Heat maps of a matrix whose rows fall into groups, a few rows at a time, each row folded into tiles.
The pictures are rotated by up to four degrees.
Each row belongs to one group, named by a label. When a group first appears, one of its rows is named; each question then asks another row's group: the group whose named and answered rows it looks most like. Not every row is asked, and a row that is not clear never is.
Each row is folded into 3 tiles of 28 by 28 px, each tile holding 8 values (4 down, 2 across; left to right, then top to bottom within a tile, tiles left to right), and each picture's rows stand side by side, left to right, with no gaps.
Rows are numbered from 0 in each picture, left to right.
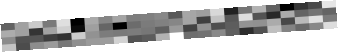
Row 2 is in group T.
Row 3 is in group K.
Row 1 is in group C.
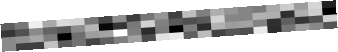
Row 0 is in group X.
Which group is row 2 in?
T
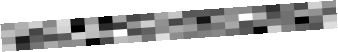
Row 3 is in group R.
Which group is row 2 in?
C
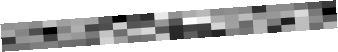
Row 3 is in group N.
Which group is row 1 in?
K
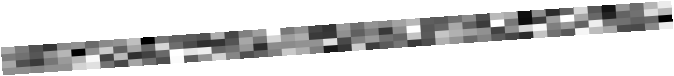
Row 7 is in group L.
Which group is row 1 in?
T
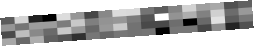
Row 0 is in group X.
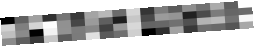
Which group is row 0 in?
N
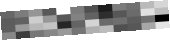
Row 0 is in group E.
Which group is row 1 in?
L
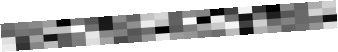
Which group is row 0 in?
T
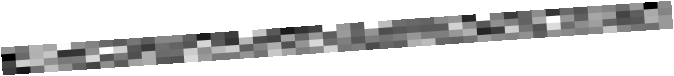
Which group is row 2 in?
K
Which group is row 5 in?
E
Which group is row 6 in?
N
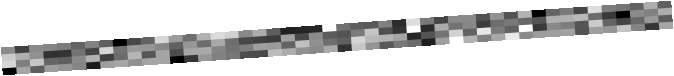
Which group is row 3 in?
K
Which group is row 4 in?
K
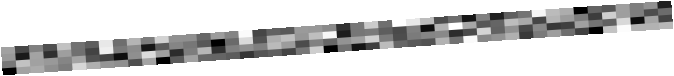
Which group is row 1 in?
T
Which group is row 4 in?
X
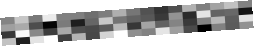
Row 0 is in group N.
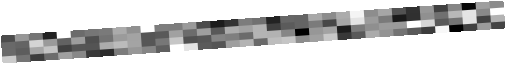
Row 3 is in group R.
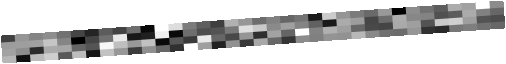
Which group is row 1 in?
K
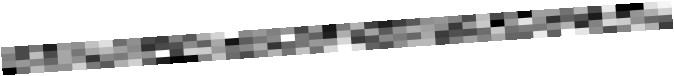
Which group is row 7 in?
X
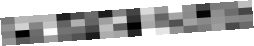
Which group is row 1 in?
R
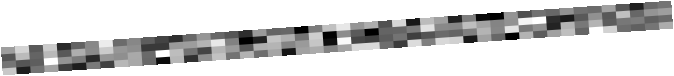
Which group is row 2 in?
N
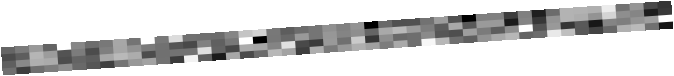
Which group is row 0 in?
E
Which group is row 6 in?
X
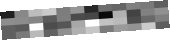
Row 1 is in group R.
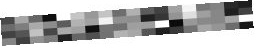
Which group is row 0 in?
X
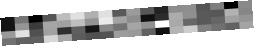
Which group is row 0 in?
X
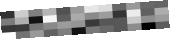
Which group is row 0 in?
T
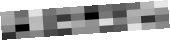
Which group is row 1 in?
X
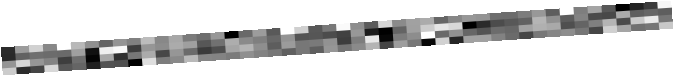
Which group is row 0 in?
X
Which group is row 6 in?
E
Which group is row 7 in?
K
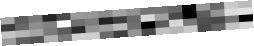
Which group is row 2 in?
L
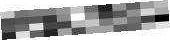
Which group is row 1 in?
L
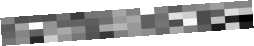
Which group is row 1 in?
E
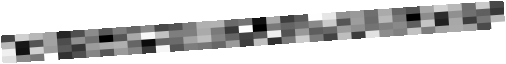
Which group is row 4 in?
N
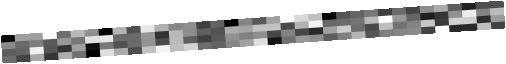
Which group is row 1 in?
R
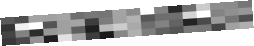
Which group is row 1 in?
E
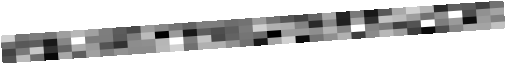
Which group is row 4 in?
X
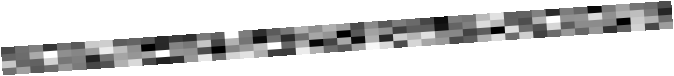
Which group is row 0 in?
N
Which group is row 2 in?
R
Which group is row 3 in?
X
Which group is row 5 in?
L
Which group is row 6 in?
N
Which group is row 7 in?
N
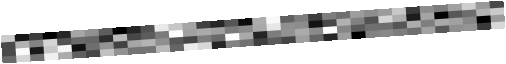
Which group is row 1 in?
K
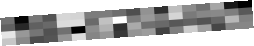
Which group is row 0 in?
L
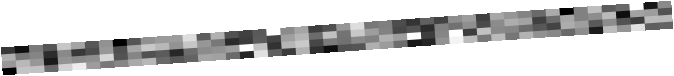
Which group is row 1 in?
X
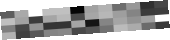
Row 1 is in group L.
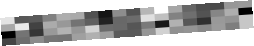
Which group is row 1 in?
L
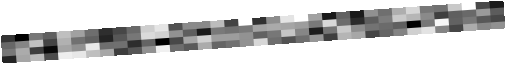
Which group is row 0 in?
R
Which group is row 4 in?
L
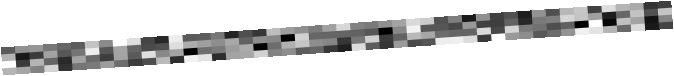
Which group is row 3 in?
T
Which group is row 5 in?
C
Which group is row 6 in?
L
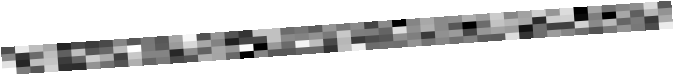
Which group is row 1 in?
N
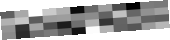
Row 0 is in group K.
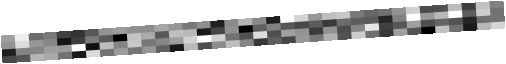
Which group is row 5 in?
R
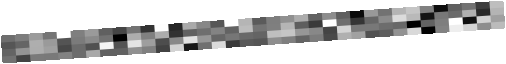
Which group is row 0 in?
E
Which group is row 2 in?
X
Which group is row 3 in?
K
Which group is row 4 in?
L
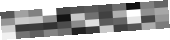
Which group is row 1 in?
N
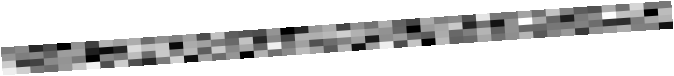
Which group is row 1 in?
T
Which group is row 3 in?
X
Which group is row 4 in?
N
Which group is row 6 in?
T
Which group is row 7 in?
T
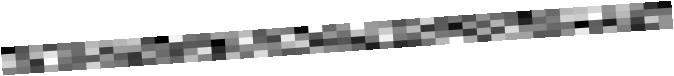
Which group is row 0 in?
N
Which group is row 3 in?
E
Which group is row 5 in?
C
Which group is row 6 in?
L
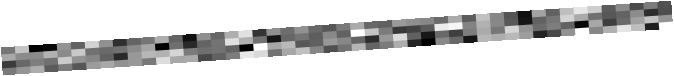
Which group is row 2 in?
L
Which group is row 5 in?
R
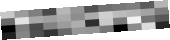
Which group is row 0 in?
R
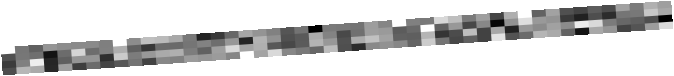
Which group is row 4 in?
E
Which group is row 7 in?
L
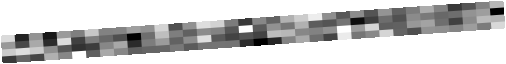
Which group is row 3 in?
E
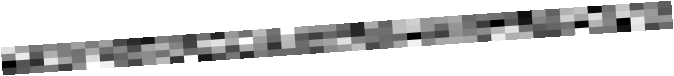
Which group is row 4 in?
L
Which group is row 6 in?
L
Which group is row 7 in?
N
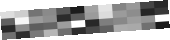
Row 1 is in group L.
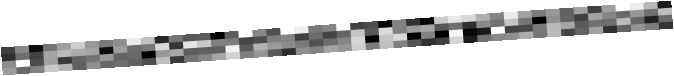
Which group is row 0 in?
X
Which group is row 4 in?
C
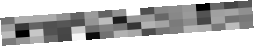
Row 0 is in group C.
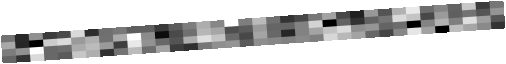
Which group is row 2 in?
E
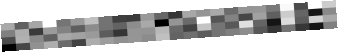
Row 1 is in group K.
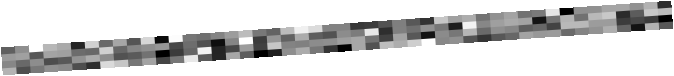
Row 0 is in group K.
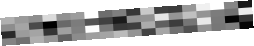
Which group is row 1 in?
C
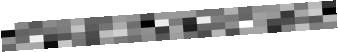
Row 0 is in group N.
